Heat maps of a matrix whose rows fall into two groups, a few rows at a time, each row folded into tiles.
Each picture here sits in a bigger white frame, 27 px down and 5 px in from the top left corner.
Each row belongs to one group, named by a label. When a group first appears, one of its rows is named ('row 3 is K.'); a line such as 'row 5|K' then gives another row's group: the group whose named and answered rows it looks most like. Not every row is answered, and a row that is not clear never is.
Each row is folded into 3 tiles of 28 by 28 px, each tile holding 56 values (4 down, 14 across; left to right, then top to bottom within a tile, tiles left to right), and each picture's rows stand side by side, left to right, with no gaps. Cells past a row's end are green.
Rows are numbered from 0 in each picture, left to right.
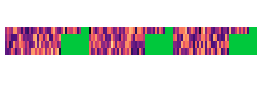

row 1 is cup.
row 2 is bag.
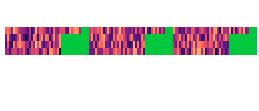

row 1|bag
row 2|cup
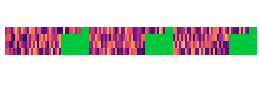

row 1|cup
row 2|cup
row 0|bag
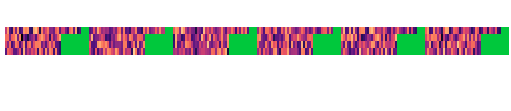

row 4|cup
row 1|bag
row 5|cup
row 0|cup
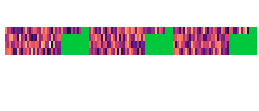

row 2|cup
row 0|cup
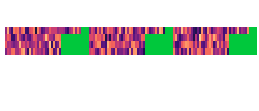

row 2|bag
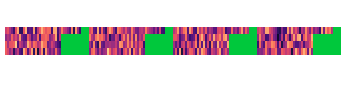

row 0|cup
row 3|bag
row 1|cup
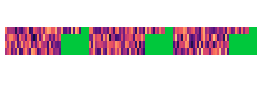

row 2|bag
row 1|cup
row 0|cup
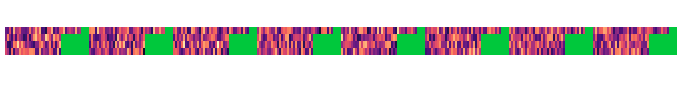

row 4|cup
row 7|bag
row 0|bag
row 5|bag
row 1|bag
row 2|cup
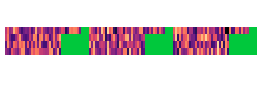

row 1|cup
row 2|bag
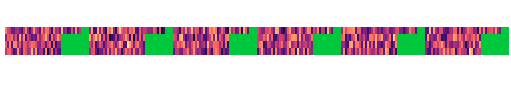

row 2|cup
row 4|bag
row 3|cup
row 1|cup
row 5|bag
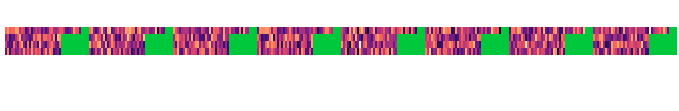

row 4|cup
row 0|bag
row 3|bag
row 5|cup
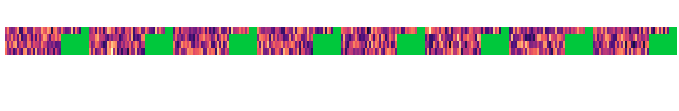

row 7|bag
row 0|cup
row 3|cup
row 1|cup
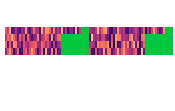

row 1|bag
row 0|cup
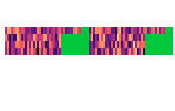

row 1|bag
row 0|bag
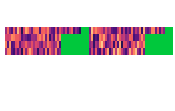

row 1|bag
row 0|cup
